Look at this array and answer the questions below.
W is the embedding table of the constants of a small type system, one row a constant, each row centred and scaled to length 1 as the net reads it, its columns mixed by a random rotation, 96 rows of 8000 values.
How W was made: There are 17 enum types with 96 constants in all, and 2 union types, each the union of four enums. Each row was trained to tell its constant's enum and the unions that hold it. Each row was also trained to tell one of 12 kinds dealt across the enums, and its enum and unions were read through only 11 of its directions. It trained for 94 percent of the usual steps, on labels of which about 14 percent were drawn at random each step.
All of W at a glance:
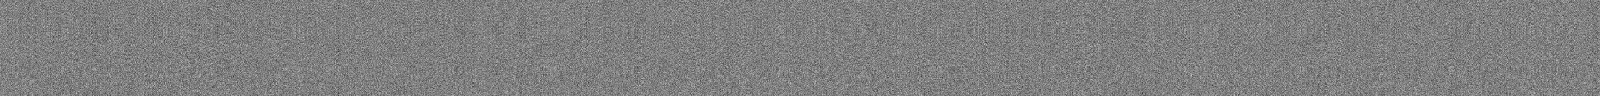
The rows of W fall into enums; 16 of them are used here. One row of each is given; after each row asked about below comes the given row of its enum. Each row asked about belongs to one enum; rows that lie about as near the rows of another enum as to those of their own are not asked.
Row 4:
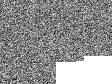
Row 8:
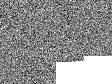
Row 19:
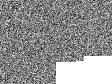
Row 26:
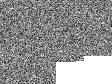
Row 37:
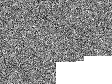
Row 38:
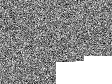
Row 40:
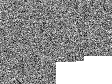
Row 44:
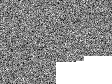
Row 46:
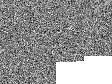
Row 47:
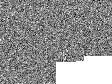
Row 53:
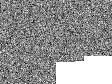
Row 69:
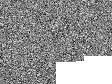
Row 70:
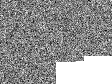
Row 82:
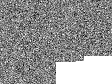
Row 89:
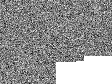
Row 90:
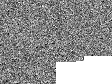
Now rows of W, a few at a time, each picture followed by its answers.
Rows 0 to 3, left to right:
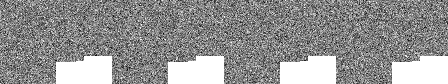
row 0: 40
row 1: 47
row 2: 46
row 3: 70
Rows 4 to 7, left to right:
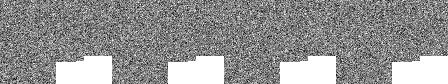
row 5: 47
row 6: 69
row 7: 37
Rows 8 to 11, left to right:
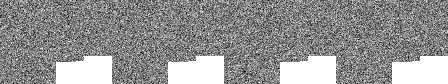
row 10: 82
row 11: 40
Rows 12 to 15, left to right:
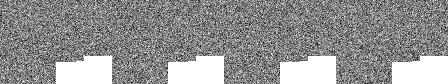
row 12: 89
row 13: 82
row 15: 89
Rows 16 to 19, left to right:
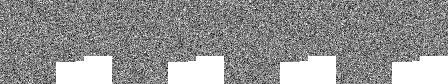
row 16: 70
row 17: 82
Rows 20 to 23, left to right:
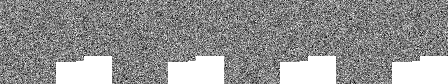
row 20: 40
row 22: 82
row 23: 40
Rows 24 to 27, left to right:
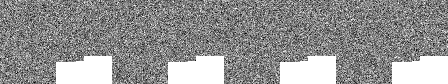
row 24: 38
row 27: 40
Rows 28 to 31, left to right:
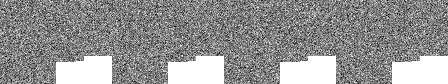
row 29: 70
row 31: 70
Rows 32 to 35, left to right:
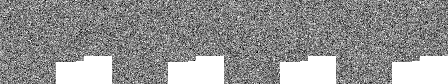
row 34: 69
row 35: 38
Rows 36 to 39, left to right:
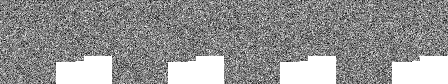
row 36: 37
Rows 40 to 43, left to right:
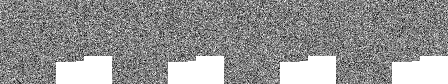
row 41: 8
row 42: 82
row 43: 69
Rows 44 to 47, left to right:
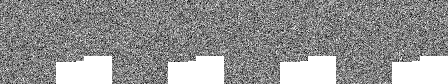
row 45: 89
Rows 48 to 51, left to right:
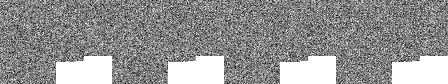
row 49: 8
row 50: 47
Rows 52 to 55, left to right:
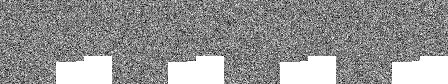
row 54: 89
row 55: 82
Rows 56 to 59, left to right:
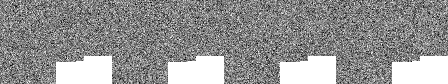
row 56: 44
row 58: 89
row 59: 46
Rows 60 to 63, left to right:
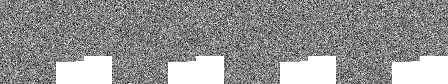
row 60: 69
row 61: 53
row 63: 70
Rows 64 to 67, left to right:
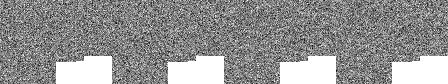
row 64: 47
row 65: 89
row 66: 53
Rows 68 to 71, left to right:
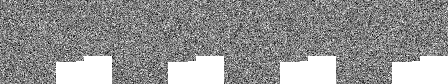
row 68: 70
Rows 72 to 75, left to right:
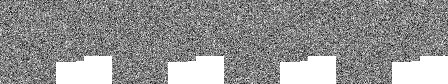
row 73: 53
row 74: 44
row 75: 26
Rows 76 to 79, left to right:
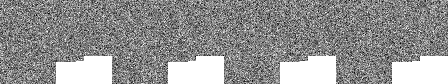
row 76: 26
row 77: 40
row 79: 46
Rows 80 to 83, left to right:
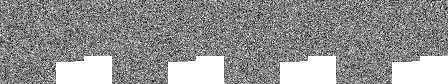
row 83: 8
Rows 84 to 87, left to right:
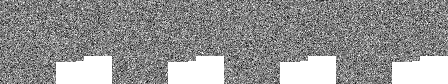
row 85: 69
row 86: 47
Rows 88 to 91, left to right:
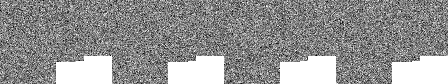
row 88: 37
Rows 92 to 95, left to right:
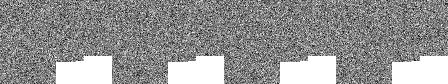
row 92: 8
